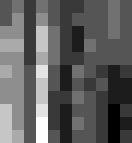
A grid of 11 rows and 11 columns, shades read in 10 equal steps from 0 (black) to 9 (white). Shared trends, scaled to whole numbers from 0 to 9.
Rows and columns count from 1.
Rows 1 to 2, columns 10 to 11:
4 3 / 4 3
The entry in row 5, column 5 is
4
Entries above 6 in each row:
0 0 1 1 0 1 1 1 2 2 2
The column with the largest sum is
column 4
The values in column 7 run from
1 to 4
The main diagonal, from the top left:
3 5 2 7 4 1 3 3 2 0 2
